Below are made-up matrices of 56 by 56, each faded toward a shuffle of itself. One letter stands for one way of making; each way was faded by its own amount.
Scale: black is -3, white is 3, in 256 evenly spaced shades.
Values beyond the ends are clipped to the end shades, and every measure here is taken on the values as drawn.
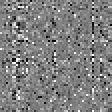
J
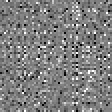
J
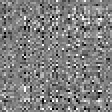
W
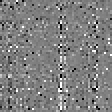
J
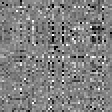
W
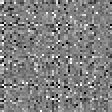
J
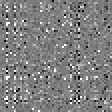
J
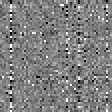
W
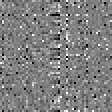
J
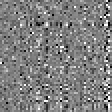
W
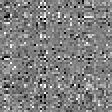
J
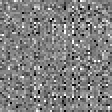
J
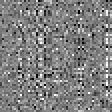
W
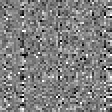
W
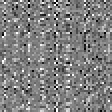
W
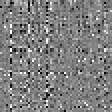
W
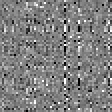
W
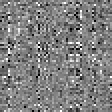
W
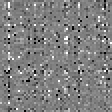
J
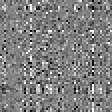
W
